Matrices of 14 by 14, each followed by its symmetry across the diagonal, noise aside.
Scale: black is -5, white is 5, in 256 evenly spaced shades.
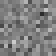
antisymmetric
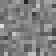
antisymmetric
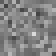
symmetric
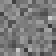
symmetric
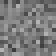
neither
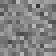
neither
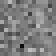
neither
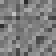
symmetric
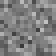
antisymmetric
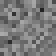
symmetric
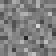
antisymmetric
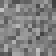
neither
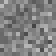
symmetric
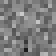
neither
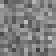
antisymmetric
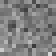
neither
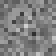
symmetric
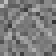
symmetric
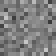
neither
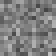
antisymmetric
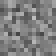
antisymmetric
